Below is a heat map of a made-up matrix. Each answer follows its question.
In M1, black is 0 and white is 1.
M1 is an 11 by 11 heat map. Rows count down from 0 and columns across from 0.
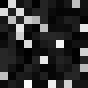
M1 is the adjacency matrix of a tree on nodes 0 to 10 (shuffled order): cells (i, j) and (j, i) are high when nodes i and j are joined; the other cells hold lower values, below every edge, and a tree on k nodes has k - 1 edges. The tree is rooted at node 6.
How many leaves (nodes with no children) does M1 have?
4
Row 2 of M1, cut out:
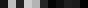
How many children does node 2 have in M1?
2
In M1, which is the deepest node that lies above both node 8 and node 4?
10
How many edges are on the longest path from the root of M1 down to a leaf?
6
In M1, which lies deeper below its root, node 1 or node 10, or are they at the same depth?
node 1
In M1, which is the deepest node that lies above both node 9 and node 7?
3
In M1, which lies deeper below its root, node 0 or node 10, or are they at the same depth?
node 0
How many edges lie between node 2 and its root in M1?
3
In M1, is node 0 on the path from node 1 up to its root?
no
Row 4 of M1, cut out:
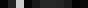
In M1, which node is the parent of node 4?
2
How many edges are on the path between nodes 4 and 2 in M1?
1
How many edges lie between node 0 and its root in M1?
5
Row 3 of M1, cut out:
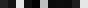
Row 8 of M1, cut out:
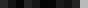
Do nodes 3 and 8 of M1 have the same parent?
yes
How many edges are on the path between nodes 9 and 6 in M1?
6
